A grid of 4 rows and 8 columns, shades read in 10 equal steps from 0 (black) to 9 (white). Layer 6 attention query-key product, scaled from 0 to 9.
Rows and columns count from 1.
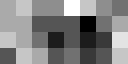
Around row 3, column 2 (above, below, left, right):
6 7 7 4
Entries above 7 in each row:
1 0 1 0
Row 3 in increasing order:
1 1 2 3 4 6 7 8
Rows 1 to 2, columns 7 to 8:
5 4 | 4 6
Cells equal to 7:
5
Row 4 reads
3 7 6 3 4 2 3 7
